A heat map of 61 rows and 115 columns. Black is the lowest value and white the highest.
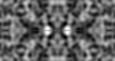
The texture is blotchy. There is no seam. The histogram is bell-shaped. It mirrors both left to right and top to bottom. No lone cell stands out from its neighbours. Values change most from cell to cell in the centre. No row or column stands out.
